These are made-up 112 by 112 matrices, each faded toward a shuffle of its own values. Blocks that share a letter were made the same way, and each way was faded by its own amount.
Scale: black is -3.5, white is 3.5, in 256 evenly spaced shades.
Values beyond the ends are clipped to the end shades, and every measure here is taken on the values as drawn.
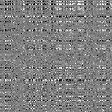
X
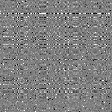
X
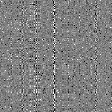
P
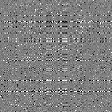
X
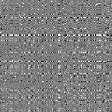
X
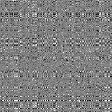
X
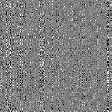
P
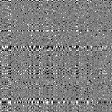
X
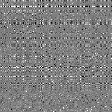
X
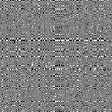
X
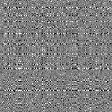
X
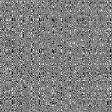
P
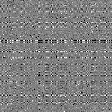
X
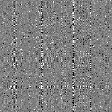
P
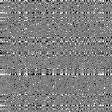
X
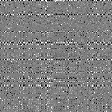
X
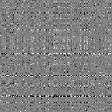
X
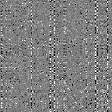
P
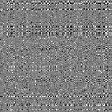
X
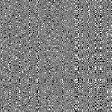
P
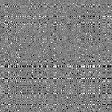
X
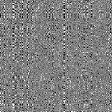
P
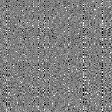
P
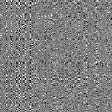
P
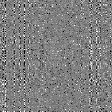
P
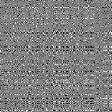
X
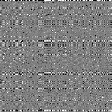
X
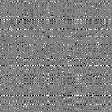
X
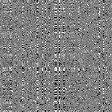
P
